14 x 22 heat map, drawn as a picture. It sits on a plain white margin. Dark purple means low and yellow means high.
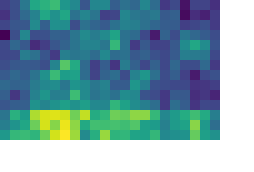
Overall the values sit about 40% of the way up the scale. A horizontal seam about 80% of the way down splits the table, and the bottom part is higher. The middle right is the calmest part. No regular stripes run through it.
